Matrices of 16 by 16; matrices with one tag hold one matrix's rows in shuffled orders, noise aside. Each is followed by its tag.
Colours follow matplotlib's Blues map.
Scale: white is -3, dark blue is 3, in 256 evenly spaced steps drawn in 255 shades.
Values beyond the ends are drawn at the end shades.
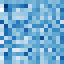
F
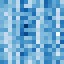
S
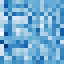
F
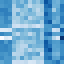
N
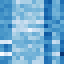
N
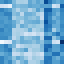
N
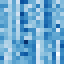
S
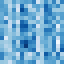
S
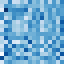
F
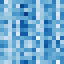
S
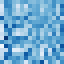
F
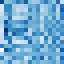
F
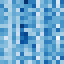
S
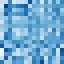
F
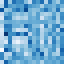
F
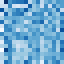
F
